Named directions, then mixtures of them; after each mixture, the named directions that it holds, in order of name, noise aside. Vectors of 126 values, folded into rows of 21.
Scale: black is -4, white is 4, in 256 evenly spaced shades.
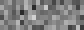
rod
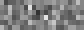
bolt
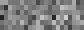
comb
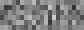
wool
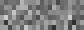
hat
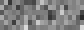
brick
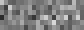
bolt, comb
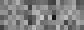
bolt, comb, wool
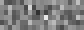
bolt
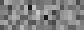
bolt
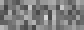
bolt, wool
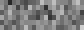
bolt, brick, rod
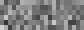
bolt, hat, wool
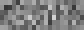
wool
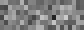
comb, hat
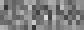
bolt, wool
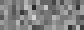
rod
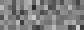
rod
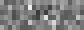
bolt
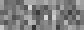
bolt, comb, wool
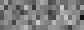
brick, comb, rod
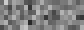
bolt, brick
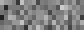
comb, wool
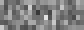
bolt, wool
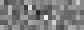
bolt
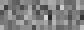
bolt, brick, wool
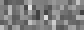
bolt
